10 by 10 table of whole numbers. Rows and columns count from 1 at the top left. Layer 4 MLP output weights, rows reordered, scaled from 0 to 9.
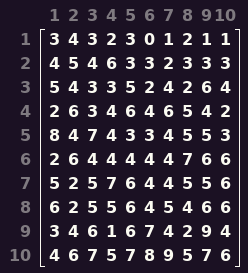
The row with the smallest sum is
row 1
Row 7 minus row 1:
2 -2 2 5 3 4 3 3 4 5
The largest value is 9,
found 2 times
